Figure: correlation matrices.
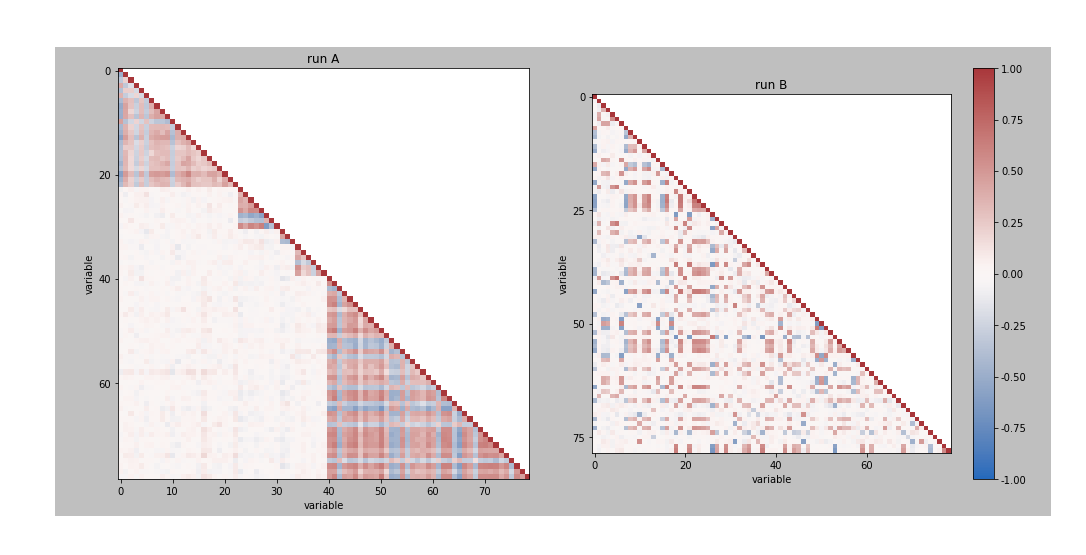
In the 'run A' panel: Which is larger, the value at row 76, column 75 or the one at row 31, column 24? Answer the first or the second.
the second
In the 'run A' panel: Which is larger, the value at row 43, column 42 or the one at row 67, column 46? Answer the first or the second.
the second
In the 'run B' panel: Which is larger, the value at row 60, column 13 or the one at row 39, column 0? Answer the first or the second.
the first
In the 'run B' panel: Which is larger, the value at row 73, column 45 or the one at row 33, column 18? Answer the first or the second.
the second
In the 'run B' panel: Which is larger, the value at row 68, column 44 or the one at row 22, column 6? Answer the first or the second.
the first
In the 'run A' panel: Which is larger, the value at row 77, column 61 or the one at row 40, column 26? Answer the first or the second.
the second
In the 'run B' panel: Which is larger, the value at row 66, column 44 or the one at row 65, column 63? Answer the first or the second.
the second
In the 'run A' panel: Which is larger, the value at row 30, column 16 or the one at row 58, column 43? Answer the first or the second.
the second
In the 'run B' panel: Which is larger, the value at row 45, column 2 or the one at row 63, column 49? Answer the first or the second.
the first
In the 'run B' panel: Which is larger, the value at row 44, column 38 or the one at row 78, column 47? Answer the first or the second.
the second
